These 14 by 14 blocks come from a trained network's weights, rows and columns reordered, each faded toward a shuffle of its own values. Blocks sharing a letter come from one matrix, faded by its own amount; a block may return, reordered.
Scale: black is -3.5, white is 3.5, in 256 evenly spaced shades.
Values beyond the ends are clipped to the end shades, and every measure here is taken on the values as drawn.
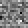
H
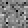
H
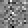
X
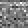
H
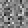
X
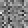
X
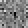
H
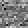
H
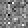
X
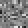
X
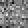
H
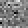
H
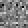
H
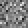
X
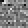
H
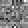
H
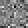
X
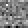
H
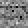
H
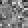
X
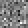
H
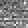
H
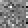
X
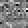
H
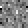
H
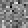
X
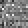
H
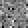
H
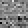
H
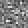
X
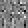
X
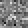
H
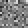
X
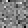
H
